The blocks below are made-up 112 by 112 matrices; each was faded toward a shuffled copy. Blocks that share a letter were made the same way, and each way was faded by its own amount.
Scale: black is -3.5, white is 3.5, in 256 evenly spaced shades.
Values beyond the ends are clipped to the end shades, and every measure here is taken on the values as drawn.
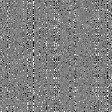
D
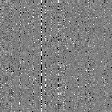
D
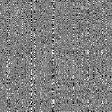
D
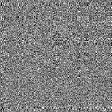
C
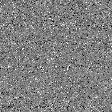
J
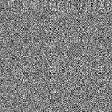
C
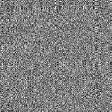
C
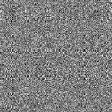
C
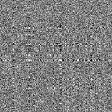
C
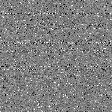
J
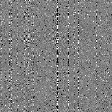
D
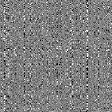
D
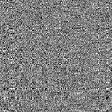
C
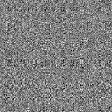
C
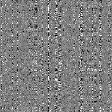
D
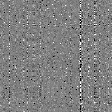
D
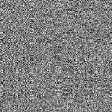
C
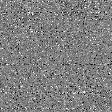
J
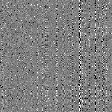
D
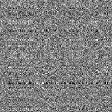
C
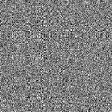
C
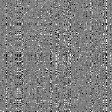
D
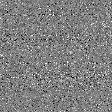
J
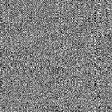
C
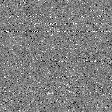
J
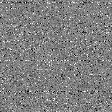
J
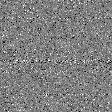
J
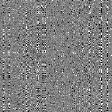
D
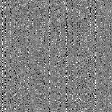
D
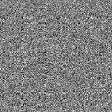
C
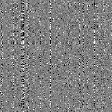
D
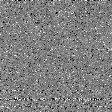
J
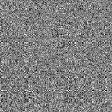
C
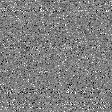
J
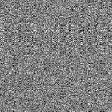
C
